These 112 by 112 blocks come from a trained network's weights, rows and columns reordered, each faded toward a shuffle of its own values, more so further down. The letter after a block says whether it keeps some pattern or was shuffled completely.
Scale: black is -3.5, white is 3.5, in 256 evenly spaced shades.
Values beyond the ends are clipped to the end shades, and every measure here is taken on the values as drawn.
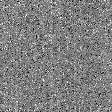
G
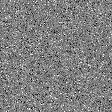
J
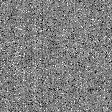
G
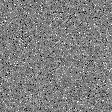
J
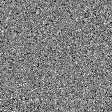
G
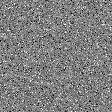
J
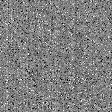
G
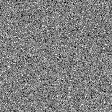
G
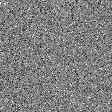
J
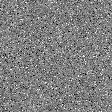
J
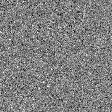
G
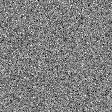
G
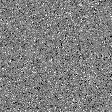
J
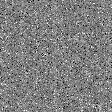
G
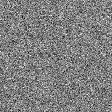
G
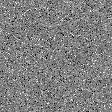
J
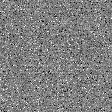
G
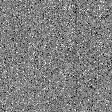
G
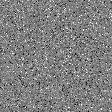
J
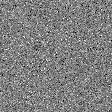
J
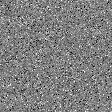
J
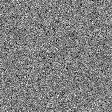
G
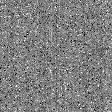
G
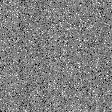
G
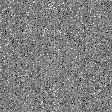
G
